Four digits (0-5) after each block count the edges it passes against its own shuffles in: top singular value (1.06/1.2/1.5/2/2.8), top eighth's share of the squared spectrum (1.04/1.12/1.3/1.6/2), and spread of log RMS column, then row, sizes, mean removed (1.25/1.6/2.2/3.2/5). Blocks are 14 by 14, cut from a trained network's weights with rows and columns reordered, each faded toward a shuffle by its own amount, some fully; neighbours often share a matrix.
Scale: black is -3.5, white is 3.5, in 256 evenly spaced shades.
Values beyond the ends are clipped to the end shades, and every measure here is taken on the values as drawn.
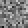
1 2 0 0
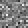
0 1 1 0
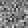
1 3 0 0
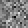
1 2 0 0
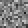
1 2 0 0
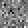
0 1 0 0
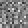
2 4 0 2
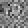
2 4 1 1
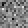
1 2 0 0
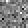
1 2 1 0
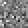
0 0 0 1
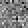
0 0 0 0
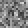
2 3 0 0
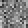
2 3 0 2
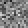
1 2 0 0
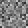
2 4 2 1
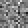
2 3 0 0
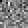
1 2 0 0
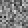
1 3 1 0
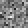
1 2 0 0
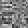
3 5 2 1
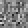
2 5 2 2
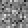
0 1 0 0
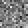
0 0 0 0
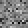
1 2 0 2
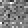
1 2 0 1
